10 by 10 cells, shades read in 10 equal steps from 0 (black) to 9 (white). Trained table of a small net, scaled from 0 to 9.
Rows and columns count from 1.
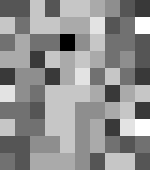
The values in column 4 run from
2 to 7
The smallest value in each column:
2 3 2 2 0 5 3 2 3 2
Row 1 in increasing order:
2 3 3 3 3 5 6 7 7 7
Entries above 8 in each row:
0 1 0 0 0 0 0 1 0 0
